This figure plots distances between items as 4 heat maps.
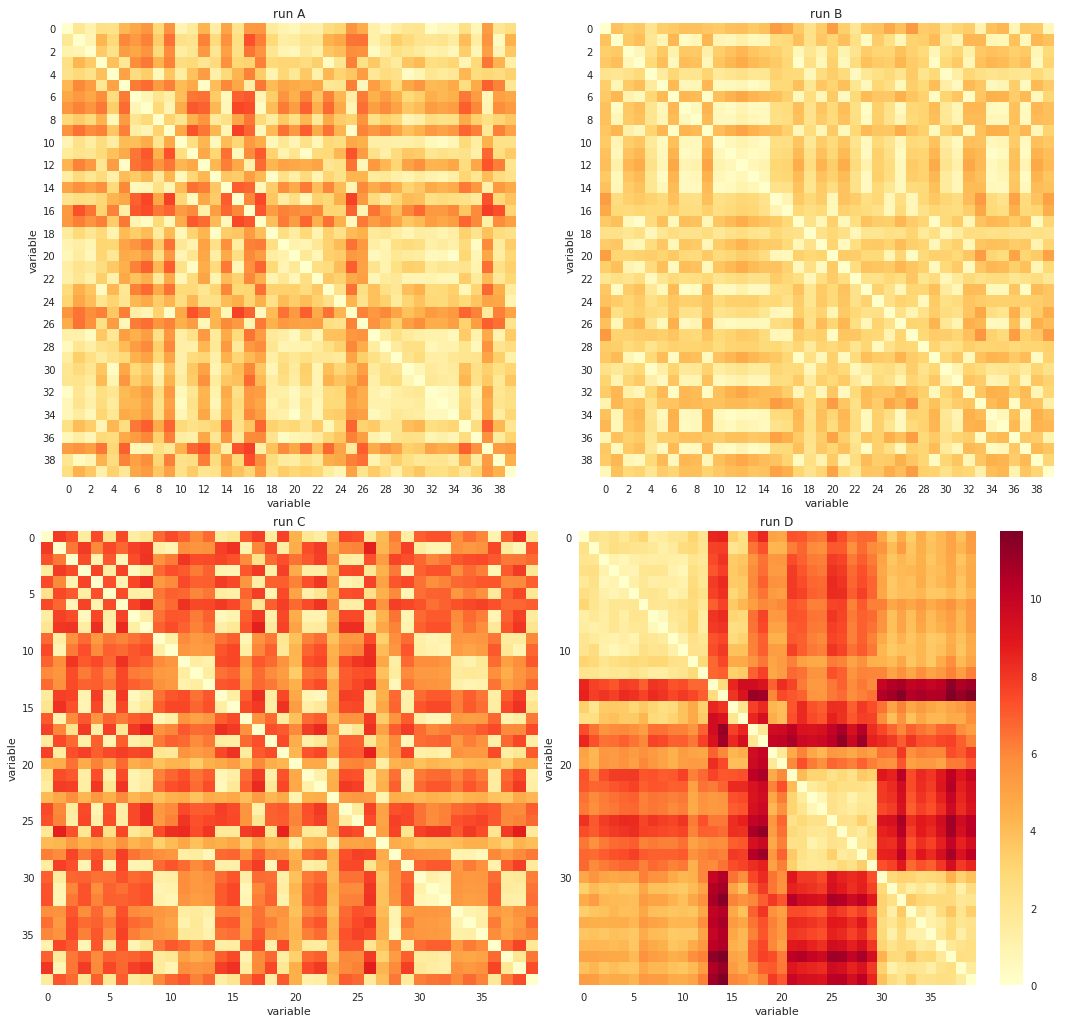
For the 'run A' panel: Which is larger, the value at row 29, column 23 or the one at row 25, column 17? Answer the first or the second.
the first
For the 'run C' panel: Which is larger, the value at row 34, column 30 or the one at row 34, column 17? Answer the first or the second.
the second
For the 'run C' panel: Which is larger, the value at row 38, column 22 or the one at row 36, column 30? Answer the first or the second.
the first
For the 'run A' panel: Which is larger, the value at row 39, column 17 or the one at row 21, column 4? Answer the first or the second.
the first
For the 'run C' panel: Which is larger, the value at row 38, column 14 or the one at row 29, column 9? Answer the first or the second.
the first
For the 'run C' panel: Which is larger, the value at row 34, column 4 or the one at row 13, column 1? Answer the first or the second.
the first
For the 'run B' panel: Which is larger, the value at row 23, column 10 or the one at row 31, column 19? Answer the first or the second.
the second
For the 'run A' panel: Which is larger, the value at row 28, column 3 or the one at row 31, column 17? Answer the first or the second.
the second
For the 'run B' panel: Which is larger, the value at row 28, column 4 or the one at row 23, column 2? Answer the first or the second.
the second
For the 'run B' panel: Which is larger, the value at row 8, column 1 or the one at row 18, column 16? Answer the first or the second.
the second
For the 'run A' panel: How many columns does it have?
40
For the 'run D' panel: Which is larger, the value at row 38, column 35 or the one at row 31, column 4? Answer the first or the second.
the second
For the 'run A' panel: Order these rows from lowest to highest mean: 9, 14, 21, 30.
30, 21, 14, 9
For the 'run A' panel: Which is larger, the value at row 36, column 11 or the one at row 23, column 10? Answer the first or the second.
the second
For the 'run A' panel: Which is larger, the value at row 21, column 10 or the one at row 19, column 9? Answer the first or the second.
the second
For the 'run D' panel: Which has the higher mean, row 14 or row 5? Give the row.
14
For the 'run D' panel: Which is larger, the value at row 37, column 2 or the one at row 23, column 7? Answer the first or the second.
the second
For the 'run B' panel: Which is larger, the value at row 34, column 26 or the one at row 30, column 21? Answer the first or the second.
the second
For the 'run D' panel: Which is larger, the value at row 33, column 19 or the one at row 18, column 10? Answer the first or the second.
the second
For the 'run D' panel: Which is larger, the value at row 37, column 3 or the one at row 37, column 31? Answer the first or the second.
the first
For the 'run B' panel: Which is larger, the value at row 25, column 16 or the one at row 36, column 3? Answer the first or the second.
the second
